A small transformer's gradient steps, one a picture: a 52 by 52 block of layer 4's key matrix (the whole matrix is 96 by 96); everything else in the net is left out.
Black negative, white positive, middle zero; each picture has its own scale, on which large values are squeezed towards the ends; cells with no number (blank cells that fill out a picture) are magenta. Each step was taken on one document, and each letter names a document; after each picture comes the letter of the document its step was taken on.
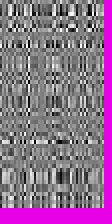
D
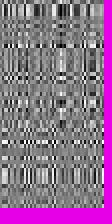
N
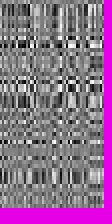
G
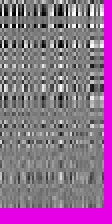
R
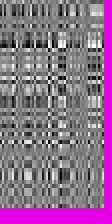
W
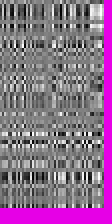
W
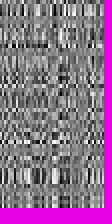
D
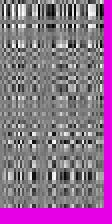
W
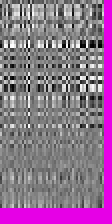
R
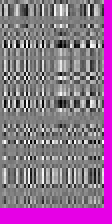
N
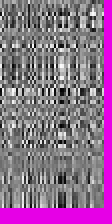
D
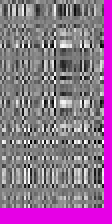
N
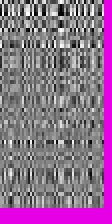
D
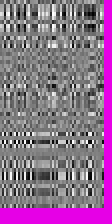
W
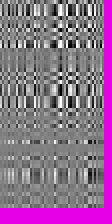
G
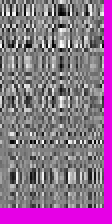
D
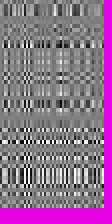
N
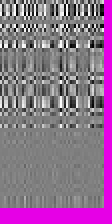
G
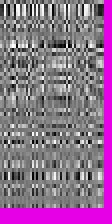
R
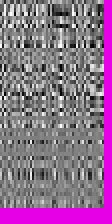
W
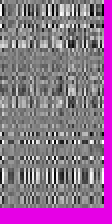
G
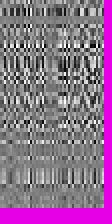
N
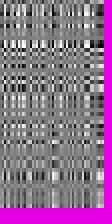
R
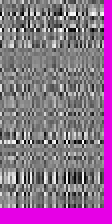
D
